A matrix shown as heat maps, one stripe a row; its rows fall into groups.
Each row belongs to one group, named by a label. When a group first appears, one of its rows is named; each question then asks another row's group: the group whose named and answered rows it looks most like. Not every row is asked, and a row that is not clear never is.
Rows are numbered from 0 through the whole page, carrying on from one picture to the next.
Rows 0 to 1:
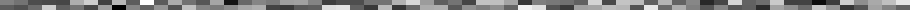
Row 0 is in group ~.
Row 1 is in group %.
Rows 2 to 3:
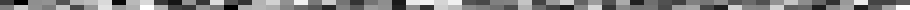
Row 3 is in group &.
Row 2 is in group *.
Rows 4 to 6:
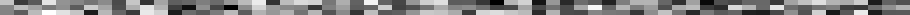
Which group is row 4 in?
*
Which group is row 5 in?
&
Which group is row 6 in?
*
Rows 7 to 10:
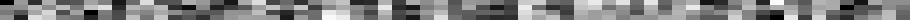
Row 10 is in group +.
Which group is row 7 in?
%
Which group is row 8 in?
&
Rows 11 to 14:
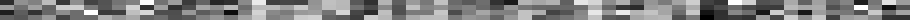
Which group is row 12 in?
*
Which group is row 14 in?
*
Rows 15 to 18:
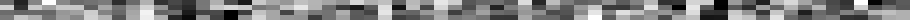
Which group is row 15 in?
*
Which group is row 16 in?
*
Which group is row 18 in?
&
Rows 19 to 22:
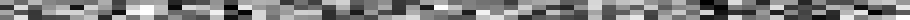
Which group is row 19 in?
+
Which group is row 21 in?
*
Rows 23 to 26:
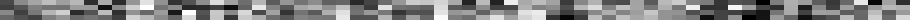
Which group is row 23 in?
*
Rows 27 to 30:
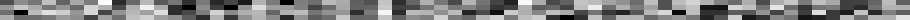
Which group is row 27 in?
%
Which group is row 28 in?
&
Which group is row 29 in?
*
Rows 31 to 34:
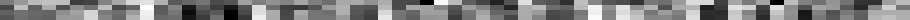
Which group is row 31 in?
&
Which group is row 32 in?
%
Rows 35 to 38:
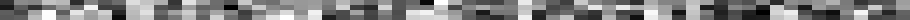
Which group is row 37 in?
*
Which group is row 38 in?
*
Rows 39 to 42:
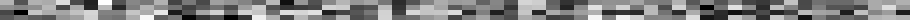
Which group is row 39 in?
+
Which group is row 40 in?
%
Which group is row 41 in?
*
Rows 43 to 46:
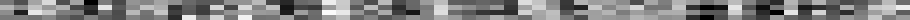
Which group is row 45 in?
+
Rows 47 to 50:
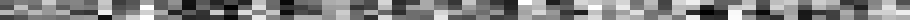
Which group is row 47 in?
%
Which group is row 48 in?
%
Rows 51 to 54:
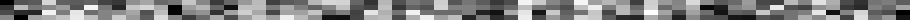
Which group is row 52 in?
&
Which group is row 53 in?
*
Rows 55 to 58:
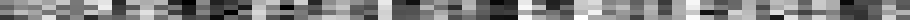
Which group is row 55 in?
&
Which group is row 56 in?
%
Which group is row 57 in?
&
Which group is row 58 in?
%
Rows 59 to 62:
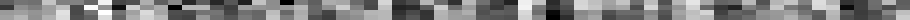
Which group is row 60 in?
&
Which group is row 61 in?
&
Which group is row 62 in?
&
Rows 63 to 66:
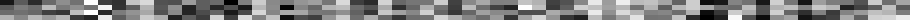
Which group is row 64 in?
%
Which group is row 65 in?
~
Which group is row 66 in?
+
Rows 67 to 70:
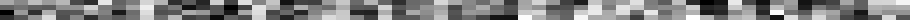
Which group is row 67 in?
+
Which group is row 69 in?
%
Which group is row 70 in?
%
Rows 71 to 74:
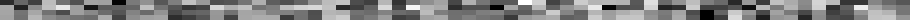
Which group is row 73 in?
+
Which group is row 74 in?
+
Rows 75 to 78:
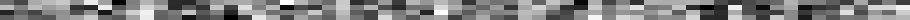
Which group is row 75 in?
*
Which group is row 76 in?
+
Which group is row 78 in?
~
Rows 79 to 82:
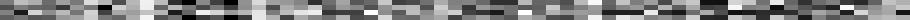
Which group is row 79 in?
&
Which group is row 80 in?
~
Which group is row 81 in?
*
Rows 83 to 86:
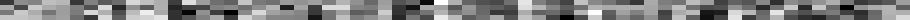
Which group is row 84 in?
+
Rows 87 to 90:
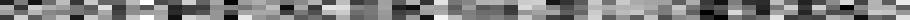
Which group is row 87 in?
~
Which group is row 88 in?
+
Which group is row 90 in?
&
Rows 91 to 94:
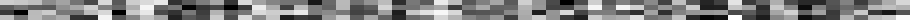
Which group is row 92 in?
~
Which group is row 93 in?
*
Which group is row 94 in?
+
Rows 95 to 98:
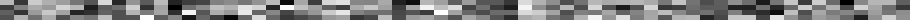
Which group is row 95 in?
+
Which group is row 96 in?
*
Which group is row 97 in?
+
